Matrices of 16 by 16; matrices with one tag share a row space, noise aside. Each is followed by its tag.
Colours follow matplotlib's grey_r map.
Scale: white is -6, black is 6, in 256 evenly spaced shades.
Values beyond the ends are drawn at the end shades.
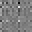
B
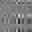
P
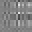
P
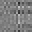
P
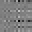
P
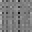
B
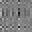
B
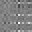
P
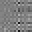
P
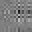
P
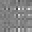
P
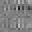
P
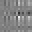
P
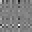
B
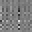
B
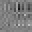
P
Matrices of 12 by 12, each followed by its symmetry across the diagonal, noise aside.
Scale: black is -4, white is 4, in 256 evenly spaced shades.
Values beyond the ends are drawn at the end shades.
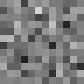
neither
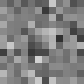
antisymmetric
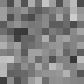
neither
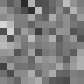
antisymmetric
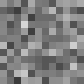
neither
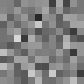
antisymmetric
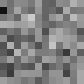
neither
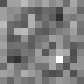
symmetric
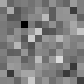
symmetric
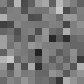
symmetric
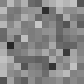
symmetric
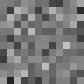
symmetric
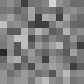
antisymmetric
